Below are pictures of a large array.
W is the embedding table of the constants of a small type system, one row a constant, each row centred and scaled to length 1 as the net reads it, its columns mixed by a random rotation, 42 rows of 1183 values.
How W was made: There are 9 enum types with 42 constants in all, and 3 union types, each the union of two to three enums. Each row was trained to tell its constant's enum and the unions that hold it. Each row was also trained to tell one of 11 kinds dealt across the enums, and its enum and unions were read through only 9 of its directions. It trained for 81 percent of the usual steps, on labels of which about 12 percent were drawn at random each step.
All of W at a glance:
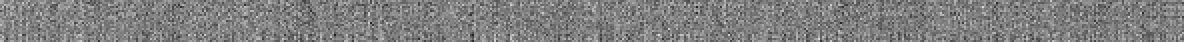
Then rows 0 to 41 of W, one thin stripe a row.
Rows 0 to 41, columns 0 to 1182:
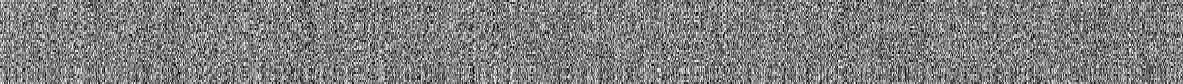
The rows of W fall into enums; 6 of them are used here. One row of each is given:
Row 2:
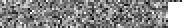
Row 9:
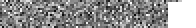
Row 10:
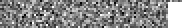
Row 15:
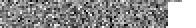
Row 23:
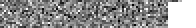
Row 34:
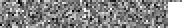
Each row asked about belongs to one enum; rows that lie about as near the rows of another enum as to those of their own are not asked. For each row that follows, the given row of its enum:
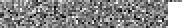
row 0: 9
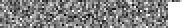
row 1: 23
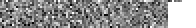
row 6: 15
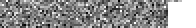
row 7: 15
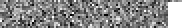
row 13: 15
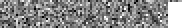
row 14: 9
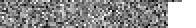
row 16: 10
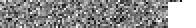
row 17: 2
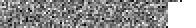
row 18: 2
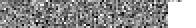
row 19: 10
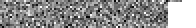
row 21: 9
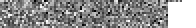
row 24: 9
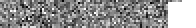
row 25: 34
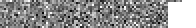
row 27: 9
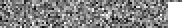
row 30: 10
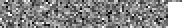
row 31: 15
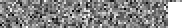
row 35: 34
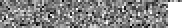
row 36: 10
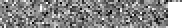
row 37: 15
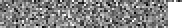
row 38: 10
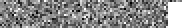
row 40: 34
